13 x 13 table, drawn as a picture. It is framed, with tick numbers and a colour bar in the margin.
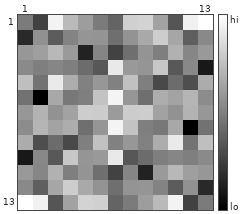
There is no overall slope. It looks the same turned upside down. The histogram is bell-shaped. There is no seam.
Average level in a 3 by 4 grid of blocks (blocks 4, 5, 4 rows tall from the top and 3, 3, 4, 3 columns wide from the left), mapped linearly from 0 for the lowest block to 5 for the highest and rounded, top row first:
1042
2342
2501
